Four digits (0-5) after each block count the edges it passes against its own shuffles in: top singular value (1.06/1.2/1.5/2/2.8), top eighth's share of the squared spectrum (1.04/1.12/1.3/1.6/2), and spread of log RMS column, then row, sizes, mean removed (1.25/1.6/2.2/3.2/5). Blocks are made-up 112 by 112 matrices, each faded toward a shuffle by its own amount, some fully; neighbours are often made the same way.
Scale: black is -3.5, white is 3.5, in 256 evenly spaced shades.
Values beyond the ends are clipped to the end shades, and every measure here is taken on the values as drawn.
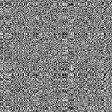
5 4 3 3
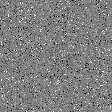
2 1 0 0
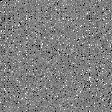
4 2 2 1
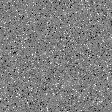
0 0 0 0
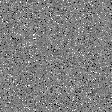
3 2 1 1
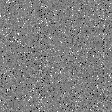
3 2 1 0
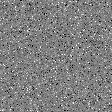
1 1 0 0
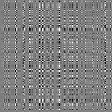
5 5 5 4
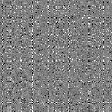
5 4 3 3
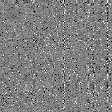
4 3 2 2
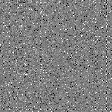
4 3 2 1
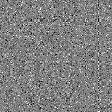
4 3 2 1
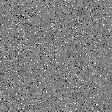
3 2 1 0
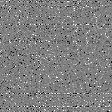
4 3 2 2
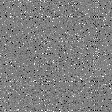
4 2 1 1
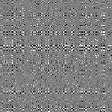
5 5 3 4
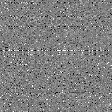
4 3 1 2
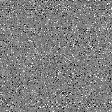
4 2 1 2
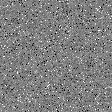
1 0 0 0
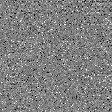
3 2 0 1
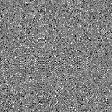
4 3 1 1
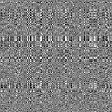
5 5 4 4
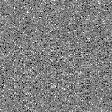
4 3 1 1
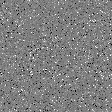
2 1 0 0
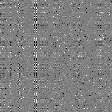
5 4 3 2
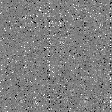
4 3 2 0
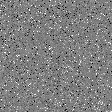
0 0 0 0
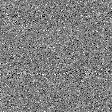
1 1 0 2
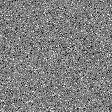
0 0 0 0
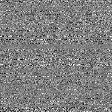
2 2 0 4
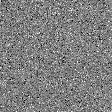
0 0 0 1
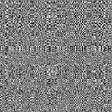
5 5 4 4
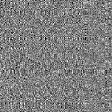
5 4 3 3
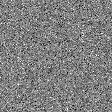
2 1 0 0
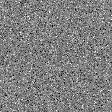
2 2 0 0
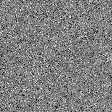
0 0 0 0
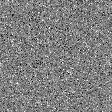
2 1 0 0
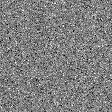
1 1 0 0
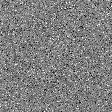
1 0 0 0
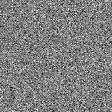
3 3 1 1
